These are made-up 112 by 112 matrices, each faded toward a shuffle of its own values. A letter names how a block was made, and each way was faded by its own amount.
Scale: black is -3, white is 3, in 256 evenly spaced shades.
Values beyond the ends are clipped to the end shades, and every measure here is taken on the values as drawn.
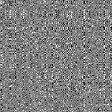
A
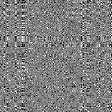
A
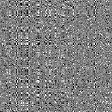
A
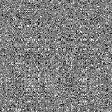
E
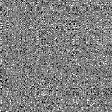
E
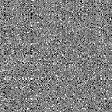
E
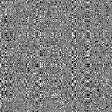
A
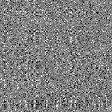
E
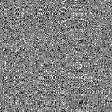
E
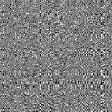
A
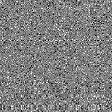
E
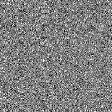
E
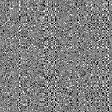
A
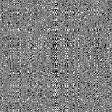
A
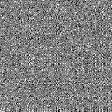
E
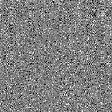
E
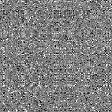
E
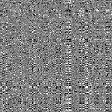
A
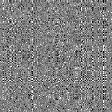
A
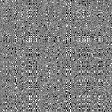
A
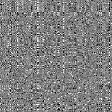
A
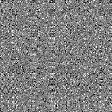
E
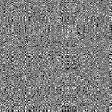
A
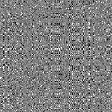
A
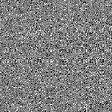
E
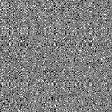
E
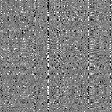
A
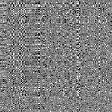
A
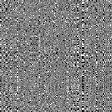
A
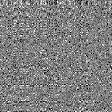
E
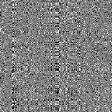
A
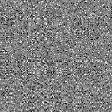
E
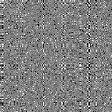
A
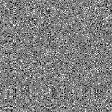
E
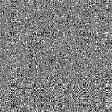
E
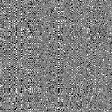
A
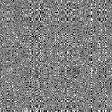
A
